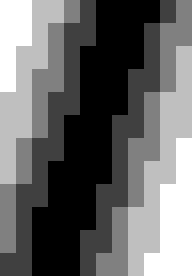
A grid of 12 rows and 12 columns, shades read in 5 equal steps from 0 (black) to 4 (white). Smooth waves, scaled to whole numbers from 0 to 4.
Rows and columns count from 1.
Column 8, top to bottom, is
0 0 0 0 0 1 1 1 1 2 2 2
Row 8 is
3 2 1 0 0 0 0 1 2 3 3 4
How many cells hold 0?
40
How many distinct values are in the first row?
5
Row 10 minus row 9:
0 0 -1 0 0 0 0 1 1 0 0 0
